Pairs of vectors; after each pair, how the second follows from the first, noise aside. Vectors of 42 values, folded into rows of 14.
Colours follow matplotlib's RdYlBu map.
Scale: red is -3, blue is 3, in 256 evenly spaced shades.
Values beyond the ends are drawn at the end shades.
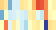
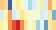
reversed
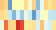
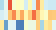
negated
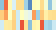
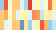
sign-scrambled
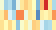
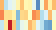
reversed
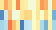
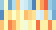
reversed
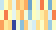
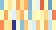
copied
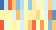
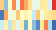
reversed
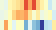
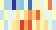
reversed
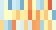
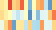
negated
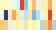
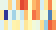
sign-scrambled
